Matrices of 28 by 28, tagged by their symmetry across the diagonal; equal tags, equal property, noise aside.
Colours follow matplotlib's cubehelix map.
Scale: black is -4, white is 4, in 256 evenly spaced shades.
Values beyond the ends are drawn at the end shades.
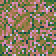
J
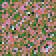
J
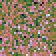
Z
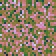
Z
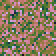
J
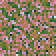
J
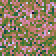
Z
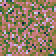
J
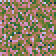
Z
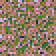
J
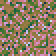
J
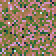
Z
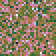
Z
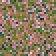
Z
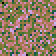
J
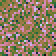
J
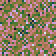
J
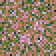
J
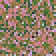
J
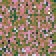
Z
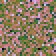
Z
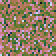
Z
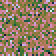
Z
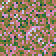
J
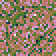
J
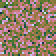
Z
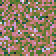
Z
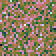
Z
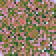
J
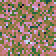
Z
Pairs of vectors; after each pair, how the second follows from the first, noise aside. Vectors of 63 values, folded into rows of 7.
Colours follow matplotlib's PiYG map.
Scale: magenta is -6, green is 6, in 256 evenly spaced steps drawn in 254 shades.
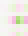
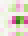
scaled up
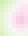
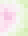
reversed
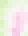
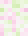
shuffled
